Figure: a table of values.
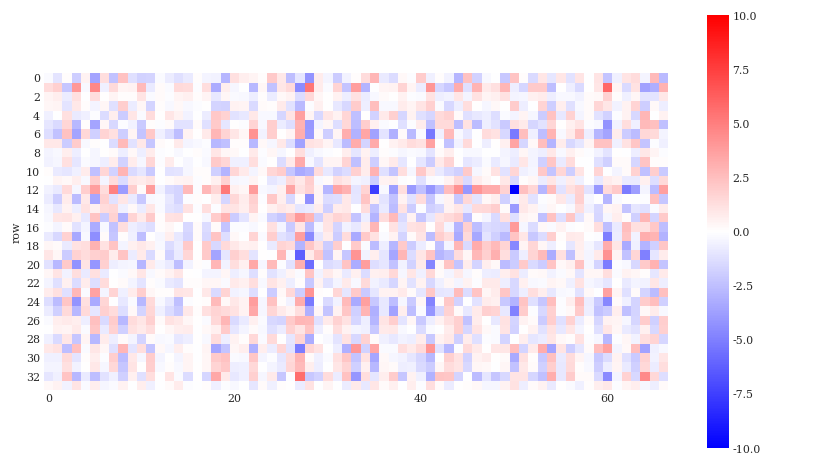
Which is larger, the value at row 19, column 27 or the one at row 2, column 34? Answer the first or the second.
the second
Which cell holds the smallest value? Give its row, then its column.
12, 50
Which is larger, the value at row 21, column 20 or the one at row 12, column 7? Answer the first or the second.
the second
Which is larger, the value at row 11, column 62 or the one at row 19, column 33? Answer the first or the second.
the second
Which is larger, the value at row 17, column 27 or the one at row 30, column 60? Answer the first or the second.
the first
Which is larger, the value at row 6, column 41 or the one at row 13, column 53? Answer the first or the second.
the second
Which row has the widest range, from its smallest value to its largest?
12
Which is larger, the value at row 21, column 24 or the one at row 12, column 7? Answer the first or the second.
the second
